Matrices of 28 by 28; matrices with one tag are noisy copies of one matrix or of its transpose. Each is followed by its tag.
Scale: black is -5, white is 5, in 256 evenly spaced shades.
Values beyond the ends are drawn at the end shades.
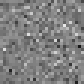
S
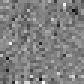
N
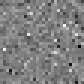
S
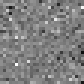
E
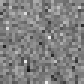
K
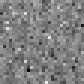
K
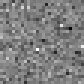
K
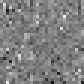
E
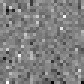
E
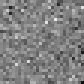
E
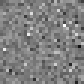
S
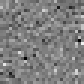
N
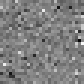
N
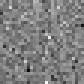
K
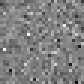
S
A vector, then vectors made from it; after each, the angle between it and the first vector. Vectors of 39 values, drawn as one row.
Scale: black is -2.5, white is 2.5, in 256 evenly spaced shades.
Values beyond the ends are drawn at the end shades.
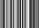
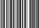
nearly parallel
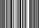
nearly parallel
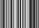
nearly parallel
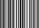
partly aligned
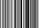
partly opposed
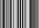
nearly parallel
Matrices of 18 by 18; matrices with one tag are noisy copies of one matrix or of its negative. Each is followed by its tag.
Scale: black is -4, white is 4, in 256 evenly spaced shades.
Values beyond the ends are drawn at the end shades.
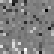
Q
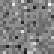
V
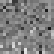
Q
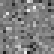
V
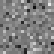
V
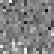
Q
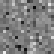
V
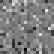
Q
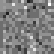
V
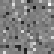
V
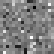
V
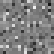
V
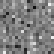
V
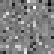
V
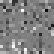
Q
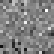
Q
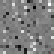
V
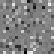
V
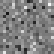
V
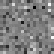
V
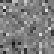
Q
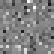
V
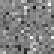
V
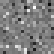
V
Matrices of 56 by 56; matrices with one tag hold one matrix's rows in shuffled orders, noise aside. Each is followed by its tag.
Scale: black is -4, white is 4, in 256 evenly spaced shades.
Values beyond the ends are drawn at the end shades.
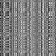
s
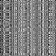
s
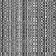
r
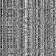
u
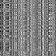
s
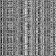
u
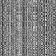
r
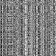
u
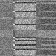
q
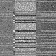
q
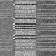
q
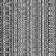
s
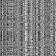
u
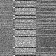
q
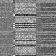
q
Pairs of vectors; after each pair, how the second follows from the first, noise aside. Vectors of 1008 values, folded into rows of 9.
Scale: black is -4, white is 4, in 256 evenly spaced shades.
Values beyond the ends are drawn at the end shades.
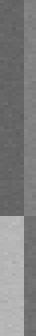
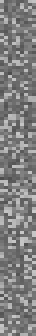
shuffled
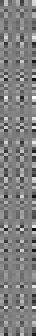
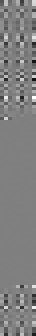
partly zeroed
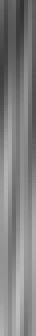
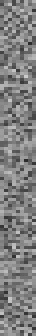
shuffled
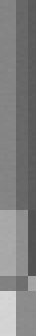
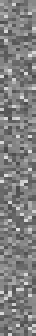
shuffled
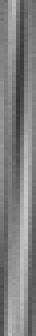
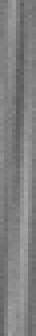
shrunk
